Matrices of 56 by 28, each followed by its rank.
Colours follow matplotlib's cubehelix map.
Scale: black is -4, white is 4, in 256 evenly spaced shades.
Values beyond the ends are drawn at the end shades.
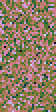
full rank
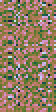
five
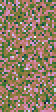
full rank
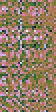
five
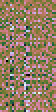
five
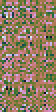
five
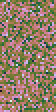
full rank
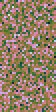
full rank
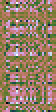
three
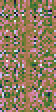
five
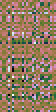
three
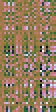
three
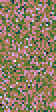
full rank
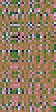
three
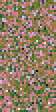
full rank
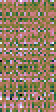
three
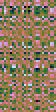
three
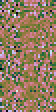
five
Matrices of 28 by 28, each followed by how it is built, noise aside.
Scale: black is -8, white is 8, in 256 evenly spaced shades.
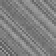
Toeplitz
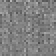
low rank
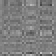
low rank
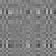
low rank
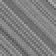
Toeplitz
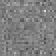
low rank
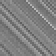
Toeplitz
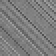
Toeplitz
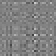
low rank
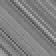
Toeplitz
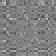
low rank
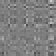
low rank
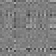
low rank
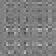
low rank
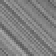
Toeplitz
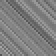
Toeplitz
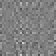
low rank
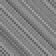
Toeplitz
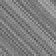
Toeplitz
